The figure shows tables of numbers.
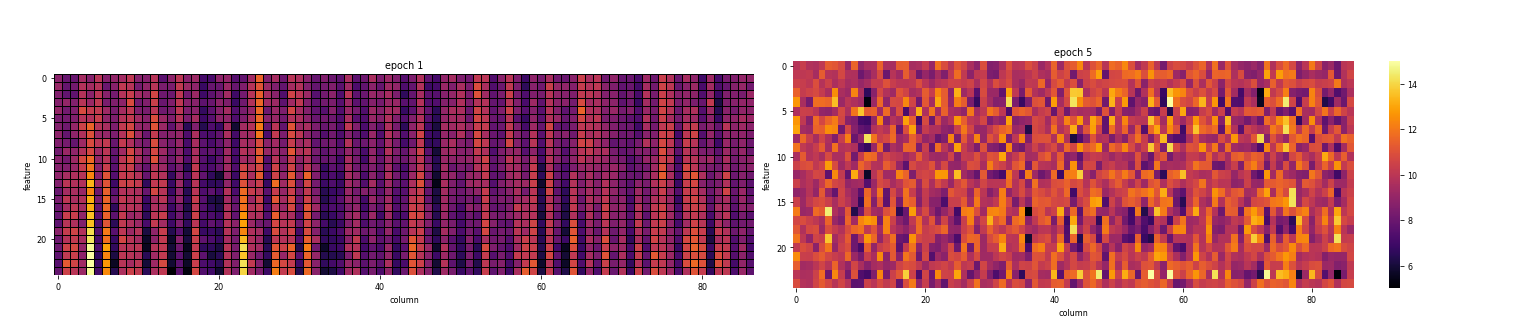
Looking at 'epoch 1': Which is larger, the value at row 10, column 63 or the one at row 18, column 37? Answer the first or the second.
the second
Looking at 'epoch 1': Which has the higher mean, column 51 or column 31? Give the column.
31
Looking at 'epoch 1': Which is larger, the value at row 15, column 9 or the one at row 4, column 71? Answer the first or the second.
the first
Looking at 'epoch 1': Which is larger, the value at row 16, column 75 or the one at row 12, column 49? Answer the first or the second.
the first
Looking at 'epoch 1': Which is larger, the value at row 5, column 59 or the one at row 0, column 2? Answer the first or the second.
the first
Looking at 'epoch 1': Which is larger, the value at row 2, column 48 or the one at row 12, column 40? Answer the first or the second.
the first
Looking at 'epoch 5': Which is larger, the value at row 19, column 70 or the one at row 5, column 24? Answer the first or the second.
the first
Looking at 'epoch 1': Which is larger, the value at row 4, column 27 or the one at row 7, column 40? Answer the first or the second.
the first
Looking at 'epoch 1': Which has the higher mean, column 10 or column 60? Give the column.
10
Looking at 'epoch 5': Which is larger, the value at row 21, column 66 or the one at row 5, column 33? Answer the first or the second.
the first
